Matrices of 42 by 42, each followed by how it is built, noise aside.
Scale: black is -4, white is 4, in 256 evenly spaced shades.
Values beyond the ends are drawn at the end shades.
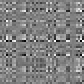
low rank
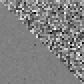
upper triangular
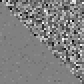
upper triangular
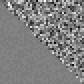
upper triangular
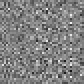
low rank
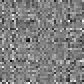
low rank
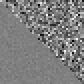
upper triangular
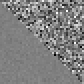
upper triangular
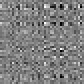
low rank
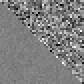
upper triangular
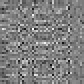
low rank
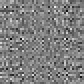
low rank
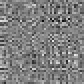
low rank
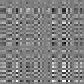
low rank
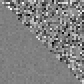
upper triangular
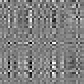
low rank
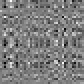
low rank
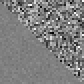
upper triangular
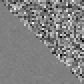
upper triangular
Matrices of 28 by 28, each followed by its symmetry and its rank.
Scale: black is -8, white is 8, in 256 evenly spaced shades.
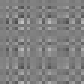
symmetric, rank one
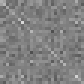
symmetric, rank five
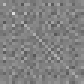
symmetric, rank five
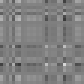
symmetric, rank one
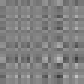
symmetric, rank one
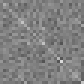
symmetric, rank five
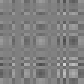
symmetric, rank one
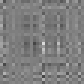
neither, rank two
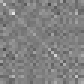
symmetric, rank five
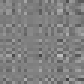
neither, rank two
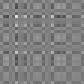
symmetric, rank one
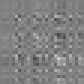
symmetric, rank two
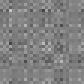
symmetric, rank two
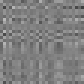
neither, rank two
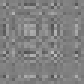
symmetric, rank two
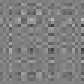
neither, rank two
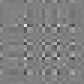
symmetric, rank two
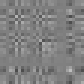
symmetric, rank two
